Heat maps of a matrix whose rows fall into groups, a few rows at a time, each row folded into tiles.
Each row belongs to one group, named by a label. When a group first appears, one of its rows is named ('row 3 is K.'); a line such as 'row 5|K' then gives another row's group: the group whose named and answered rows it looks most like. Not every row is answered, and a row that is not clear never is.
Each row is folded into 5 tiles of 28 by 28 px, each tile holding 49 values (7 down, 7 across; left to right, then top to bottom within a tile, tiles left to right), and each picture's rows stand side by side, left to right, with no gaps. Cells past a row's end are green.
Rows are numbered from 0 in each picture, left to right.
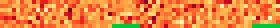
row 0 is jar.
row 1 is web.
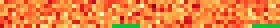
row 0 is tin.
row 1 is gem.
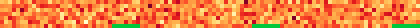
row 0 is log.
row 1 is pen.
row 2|web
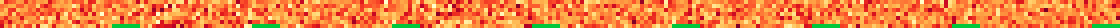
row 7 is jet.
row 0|tin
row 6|pen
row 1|gem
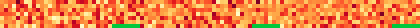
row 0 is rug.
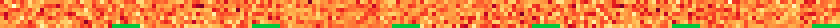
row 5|pen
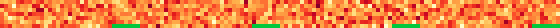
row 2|jet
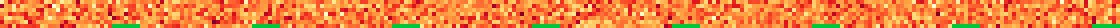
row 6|rug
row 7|pen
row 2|jet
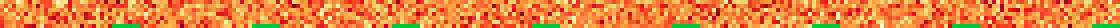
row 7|web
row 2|jar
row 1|jar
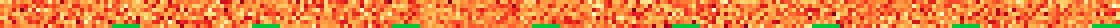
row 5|jet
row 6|tin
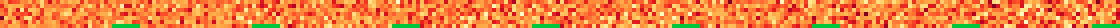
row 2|rug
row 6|jet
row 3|tin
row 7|jar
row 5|pen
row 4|tin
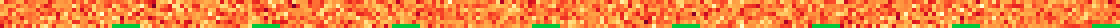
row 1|gem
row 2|jar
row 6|tin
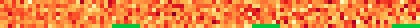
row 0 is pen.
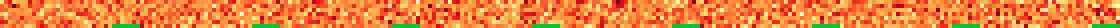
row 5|tin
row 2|log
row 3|pen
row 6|rug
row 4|rug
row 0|jar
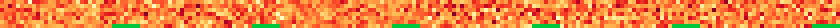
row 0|pen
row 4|rug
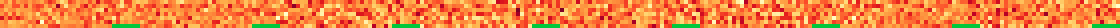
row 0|log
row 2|jar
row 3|rug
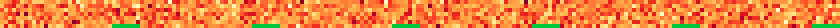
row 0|jet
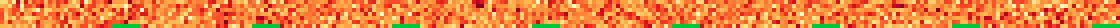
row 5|tin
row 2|tin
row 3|rug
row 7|jet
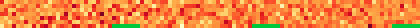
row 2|web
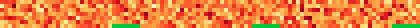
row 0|gem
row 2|web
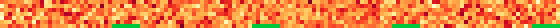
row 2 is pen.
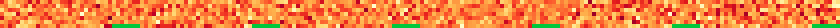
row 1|gem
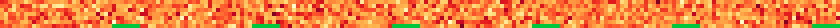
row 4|log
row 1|log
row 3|jar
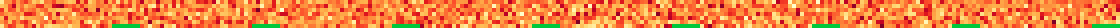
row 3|tin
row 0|rug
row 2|log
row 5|rug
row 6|jar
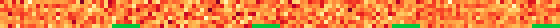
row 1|jar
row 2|jar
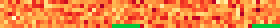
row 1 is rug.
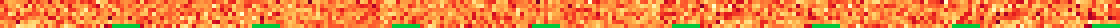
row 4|pen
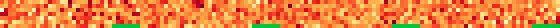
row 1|rug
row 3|log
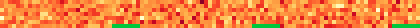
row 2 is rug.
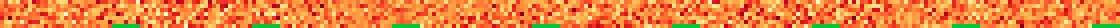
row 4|gem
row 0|log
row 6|web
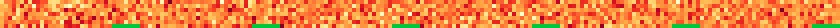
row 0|jet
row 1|pen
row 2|tin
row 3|tin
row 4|rug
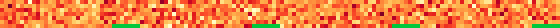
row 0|pen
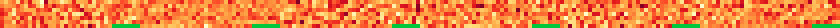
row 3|rug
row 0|web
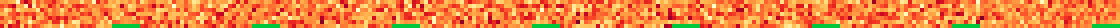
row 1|jet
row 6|log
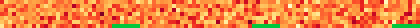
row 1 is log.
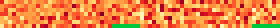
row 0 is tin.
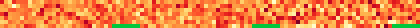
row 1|log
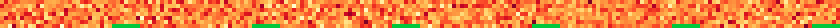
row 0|jet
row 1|web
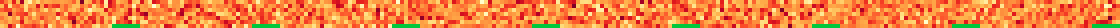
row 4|gem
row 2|rug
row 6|log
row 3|log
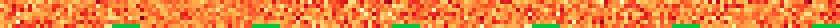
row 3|jet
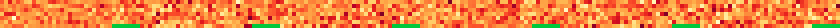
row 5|gem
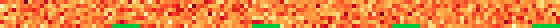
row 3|log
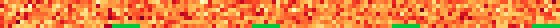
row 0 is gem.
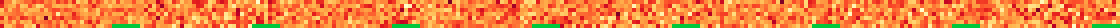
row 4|tin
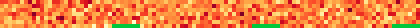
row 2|jar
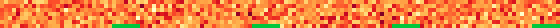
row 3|tin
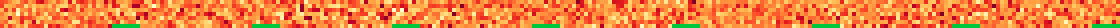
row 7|jar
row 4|rug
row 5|log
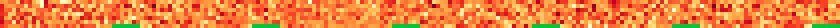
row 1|gem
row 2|pen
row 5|gem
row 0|web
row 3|jar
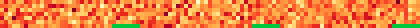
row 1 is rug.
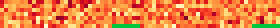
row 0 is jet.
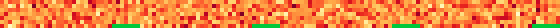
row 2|jar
